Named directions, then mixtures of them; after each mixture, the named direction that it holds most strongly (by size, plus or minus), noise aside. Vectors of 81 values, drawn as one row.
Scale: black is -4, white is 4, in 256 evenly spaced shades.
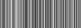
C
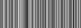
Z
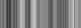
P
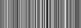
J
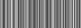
Z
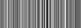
J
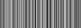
J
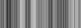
P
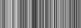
C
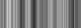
P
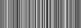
J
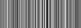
J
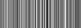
J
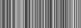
C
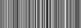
J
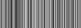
C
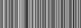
Z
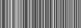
C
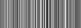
J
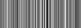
J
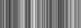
P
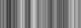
P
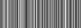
J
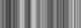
P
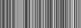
C
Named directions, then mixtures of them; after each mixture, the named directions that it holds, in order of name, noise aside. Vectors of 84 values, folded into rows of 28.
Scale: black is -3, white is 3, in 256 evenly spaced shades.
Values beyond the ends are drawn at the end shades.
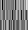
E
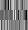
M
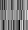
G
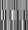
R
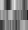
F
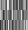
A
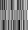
G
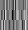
E, M, R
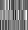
M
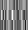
A, R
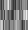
F, M, R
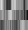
F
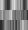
F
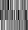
A, M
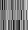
E, G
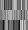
F, G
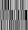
E, M
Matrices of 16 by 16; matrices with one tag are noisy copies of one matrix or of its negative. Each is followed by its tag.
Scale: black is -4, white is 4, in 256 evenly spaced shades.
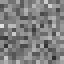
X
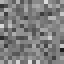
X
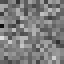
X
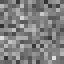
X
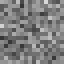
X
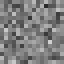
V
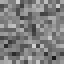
X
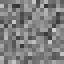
V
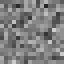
V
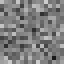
X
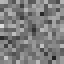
X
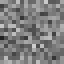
X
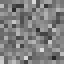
V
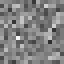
V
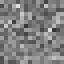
V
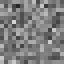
V
